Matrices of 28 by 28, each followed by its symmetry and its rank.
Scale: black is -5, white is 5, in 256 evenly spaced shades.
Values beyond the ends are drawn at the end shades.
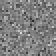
antisymmetric, full rank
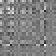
symmetric, rank two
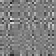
neither, rank three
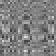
neither, rank three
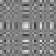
symmetric, rank two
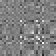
symmetric, rank three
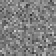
antisymmetric, full rank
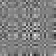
symmetric, rank two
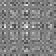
symmetric, rank two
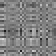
neither, rank two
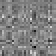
neither, rank three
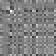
symmetric, rank three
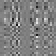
neither, rank two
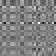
neither, rank two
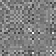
symmetric, rank three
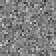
antisymmetric, full rank
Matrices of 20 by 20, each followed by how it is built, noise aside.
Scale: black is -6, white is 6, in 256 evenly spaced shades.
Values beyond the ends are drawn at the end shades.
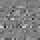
uneven rows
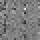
uneven columns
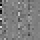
uneven columns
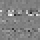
uneven rows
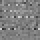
uneven rows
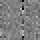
uneven columns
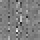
uneven columns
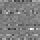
uneven rows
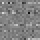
uneven rows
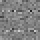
uneven rows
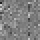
uneven columns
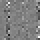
uneven columns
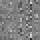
uneven columns
